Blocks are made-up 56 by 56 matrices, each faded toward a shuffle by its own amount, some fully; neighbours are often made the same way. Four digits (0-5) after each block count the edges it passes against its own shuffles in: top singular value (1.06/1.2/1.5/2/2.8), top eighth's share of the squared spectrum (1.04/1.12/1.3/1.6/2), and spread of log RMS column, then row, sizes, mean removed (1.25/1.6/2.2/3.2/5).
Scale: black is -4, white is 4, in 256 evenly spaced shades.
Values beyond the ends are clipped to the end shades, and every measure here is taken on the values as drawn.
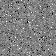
0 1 0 0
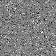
0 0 0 0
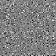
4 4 2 2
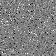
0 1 0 0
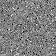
0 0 0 0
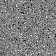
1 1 0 0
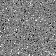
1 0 0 0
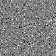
3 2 1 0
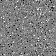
1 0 0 0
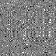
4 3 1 1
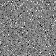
3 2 0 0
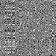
4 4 2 2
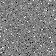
0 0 0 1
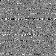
2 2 0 3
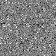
1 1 0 2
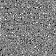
1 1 0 2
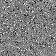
0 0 0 0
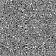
2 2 0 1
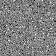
0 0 0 0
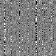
4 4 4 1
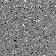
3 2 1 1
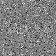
2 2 0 0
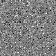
3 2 0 1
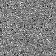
3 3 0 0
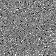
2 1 0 0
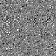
3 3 1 1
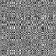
5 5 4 3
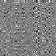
4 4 3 2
